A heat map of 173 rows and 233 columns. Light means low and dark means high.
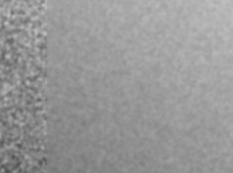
Ninth with the lowest average: top right. Ninth with the highest average: bottom left. Grain: blotchy. Slope: up to the bottom left. Average level on the scale: 40%. Mirror symmetry: none. Seam: vertical, 20% of the way across, the right part calmer.
